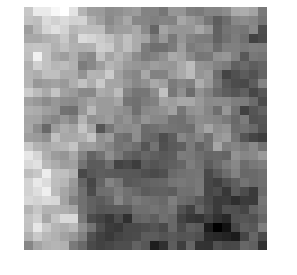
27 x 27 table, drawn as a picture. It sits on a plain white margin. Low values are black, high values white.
Histogram: bell-shaped. Grain: blotchy. Ninth with the lowest average: bottom right. Odd rows or columns: none. Average level on the scale: 50%. Slope: up to the top left. Mirror symmetry: none.
